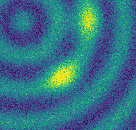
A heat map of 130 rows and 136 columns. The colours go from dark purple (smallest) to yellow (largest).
Odd rows or columns: none. Mirror symmetry: none. Bumps: two. Rings: centred on the top left. Slope: none. Average level on the scale: 40%.
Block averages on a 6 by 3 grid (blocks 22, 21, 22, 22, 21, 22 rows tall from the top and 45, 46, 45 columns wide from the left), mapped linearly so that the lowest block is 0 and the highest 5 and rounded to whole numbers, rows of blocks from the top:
032
032
221
151
121
211
